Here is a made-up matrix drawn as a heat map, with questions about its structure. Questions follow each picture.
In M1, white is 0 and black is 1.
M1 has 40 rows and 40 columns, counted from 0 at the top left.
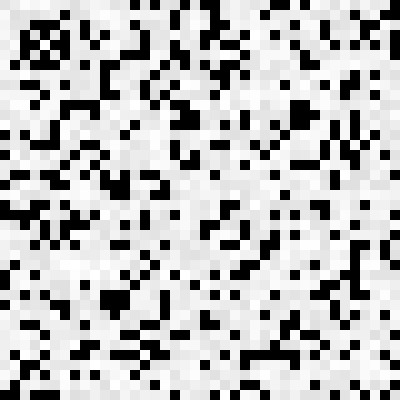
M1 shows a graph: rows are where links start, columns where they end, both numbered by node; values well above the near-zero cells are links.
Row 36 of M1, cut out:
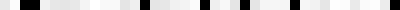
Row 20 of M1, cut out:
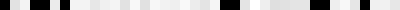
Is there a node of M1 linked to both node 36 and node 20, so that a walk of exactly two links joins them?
yes
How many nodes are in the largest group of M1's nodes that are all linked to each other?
4
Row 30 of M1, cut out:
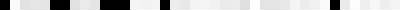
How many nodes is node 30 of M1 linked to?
8
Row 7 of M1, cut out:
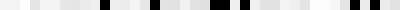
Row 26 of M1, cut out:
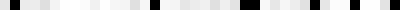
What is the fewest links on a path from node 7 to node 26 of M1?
2
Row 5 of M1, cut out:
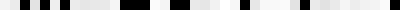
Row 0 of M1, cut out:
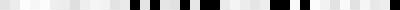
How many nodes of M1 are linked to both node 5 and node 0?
4
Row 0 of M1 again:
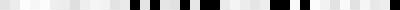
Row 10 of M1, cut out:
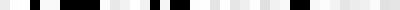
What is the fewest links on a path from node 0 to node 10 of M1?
2
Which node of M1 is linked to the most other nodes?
node 35
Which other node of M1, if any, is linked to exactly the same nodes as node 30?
node 18
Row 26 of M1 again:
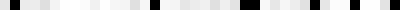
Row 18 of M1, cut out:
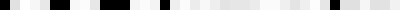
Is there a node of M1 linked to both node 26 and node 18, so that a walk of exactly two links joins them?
no
